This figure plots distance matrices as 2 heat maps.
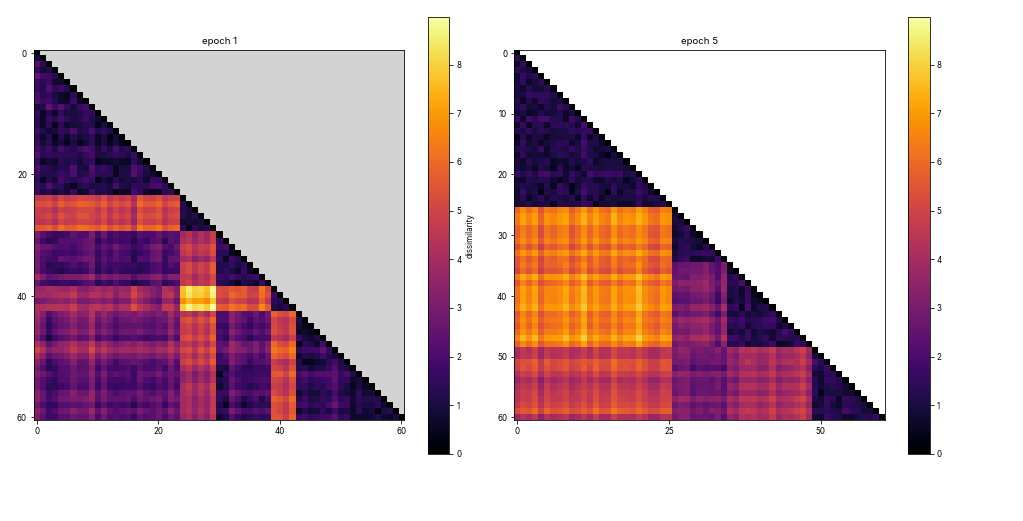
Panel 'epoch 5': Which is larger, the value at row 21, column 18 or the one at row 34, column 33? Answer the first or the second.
the second
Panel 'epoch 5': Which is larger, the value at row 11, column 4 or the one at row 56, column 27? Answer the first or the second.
the second
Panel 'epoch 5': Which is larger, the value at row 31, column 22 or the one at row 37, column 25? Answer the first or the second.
the second
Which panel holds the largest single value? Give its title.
epoch 1
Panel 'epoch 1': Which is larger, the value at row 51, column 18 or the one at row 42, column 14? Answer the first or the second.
the second
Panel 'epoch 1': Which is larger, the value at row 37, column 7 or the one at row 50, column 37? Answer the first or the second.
the first
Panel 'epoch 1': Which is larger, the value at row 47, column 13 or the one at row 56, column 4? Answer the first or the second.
the second
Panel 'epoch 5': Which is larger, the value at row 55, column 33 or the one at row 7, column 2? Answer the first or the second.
the first
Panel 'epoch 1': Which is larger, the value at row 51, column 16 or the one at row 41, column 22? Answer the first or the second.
the second
